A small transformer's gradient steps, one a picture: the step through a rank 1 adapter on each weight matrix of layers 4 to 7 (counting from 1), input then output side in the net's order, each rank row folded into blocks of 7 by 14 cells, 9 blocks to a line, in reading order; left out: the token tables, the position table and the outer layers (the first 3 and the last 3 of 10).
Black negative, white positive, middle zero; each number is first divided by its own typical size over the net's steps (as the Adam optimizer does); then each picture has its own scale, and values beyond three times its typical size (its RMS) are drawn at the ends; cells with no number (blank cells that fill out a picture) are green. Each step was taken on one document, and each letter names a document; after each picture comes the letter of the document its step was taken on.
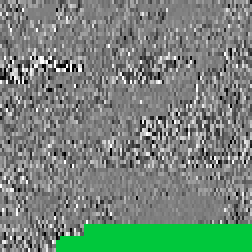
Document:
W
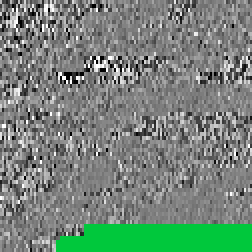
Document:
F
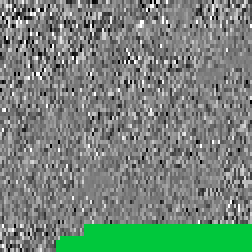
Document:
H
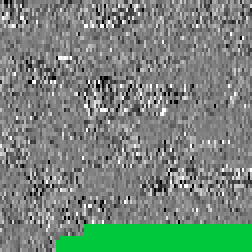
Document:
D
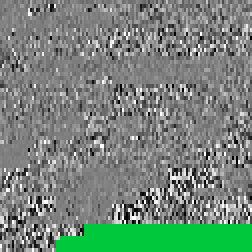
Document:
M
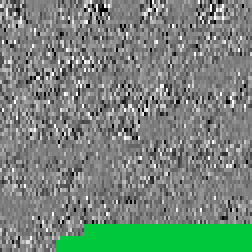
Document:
D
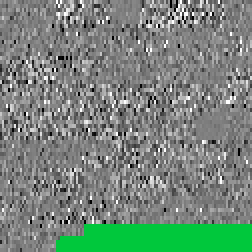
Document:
D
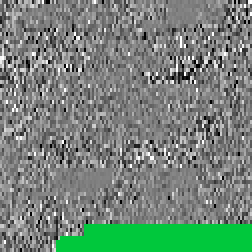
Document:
W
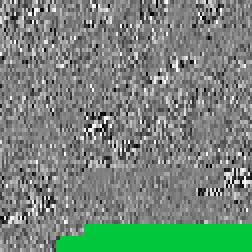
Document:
H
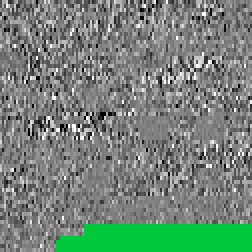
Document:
H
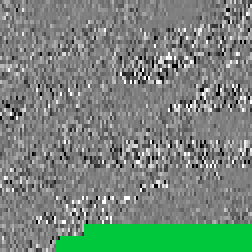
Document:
W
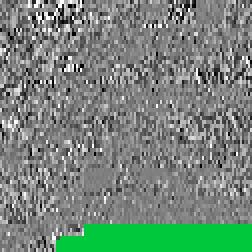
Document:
F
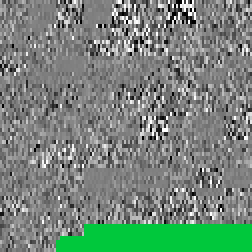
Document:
M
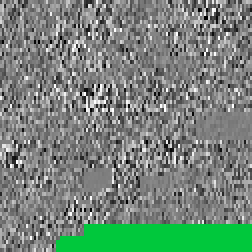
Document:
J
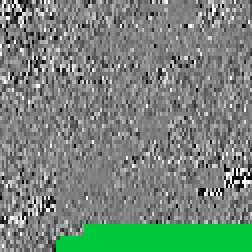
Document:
H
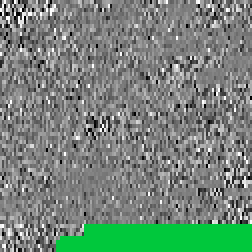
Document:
H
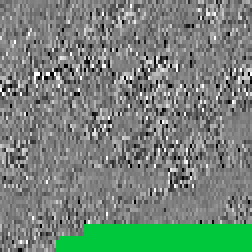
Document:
D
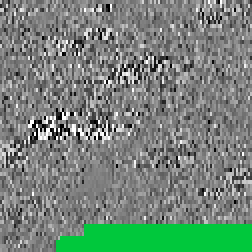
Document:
J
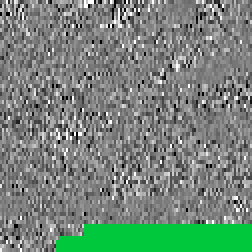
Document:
H
